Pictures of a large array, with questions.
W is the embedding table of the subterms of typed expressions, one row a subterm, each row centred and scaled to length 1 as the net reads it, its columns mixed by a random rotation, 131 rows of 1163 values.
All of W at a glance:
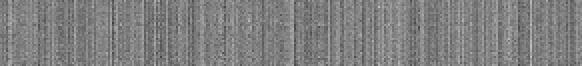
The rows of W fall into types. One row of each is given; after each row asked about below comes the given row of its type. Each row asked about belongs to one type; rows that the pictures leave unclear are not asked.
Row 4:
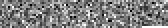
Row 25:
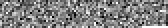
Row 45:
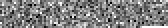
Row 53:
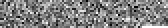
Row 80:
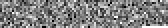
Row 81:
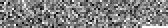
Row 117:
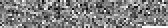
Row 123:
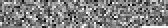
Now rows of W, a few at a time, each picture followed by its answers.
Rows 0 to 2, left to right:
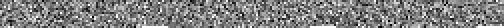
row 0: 117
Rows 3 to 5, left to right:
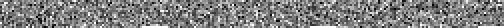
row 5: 117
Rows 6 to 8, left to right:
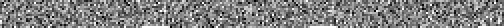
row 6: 25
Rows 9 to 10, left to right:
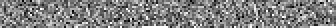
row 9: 45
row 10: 80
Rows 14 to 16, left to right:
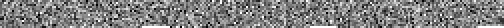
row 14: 53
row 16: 53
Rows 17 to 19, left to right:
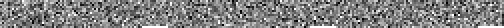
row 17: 81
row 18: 45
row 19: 25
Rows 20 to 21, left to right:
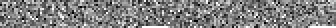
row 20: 123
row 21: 45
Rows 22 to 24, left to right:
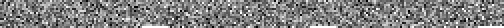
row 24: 45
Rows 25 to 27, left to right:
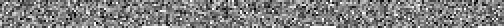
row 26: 117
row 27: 123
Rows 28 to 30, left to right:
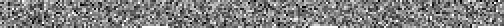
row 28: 81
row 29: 53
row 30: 117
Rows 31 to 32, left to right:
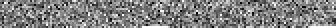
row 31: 81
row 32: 53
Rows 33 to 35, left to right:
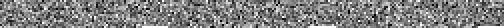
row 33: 117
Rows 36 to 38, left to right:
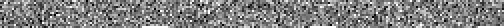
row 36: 81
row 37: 45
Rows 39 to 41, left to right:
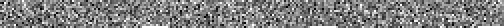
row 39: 81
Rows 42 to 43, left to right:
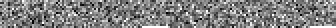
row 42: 81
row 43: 4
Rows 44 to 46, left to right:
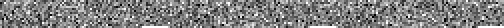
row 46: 45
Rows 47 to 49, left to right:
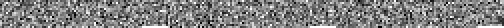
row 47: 25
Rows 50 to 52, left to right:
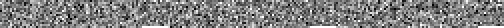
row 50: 80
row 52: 117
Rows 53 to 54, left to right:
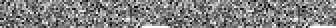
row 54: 53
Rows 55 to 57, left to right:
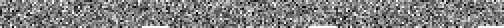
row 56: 53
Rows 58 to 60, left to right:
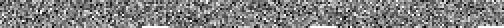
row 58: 25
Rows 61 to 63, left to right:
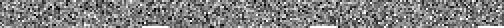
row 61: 117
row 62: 53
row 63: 123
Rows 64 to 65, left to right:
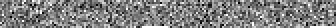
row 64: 45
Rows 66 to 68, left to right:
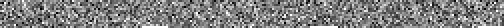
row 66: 81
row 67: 123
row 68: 53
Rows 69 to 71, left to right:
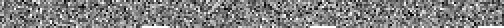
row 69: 45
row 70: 53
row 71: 25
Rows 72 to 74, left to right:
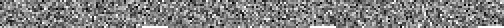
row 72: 117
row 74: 4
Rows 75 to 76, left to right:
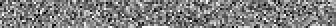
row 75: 25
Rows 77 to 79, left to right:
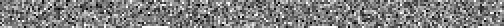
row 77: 117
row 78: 45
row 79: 4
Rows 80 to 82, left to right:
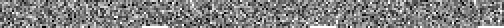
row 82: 25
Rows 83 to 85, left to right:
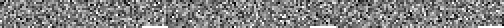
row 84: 4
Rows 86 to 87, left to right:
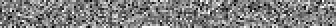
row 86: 80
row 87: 45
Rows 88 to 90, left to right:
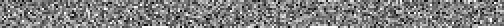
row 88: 4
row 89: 80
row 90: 117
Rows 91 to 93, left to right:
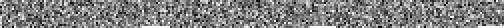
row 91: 81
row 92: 45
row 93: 80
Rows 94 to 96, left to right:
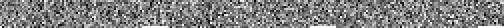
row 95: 81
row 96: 4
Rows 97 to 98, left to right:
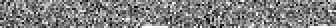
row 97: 53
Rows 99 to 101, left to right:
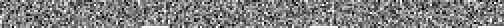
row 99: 25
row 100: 25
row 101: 117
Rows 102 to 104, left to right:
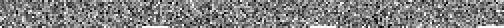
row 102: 4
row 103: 81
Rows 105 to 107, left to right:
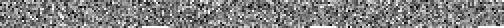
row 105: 123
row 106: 45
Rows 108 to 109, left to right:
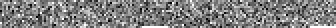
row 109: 81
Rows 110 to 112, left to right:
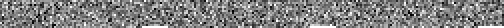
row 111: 53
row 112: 25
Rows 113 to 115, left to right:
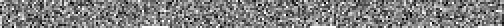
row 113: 81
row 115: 25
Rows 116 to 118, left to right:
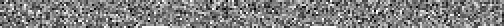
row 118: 25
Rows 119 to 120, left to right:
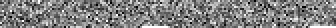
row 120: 53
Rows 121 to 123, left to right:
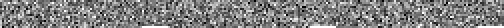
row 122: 53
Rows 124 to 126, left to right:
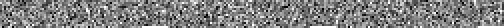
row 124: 80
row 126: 25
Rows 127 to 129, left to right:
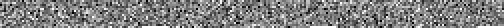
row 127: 123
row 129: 123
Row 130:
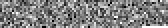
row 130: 80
